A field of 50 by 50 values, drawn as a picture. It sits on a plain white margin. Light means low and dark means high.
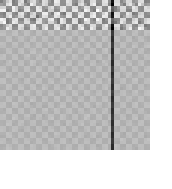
A horizontal seam about 20% of the way down splits the table, and the bottom part is calmer. Column 38 stands out from the rest. No overall slope runs across the table. On average the colour sits 30% of the way up the scale.
